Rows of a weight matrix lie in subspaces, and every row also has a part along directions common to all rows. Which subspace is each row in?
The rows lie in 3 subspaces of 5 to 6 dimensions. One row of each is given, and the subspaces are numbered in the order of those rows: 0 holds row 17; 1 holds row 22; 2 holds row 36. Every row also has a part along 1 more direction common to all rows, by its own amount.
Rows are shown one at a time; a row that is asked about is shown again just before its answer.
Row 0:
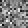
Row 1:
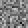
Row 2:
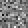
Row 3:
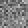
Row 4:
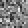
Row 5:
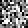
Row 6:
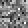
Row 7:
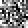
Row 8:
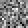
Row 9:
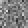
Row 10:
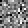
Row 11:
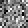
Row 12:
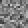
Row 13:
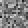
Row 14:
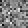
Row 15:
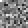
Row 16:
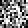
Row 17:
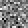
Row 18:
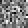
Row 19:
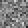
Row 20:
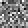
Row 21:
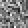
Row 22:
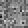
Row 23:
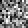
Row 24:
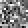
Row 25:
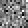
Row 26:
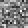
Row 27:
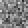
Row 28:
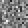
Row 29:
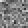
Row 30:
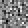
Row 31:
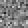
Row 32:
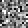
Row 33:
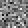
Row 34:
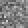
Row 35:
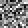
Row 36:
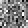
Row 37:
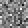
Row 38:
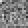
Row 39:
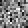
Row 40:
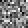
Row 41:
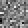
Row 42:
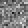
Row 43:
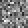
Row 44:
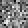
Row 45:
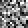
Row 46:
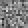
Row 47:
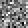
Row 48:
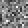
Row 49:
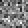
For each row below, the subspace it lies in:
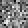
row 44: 0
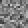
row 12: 1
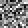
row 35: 2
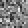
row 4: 0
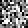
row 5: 0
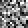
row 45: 0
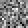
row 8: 0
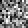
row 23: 1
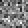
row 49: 1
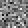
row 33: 0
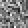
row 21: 0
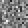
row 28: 2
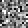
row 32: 2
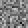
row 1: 0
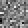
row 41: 1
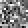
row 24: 1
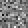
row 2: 0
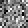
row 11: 2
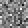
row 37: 1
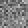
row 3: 2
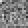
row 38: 1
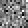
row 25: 2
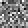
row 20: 1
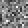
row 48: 2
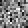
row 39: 2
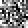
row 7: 0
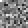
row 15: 1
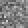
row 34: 1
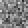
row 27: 1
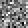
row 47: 0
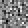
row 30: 2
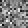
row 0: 2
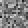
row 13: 1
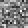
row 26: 1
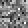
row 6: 0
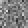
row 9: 2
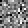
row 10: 1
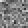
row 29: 1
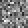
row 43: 0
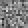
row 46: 2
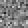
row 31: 0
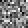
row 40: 0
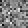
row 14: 2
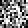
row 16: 2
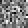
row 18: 1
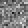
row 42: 2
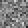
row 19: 0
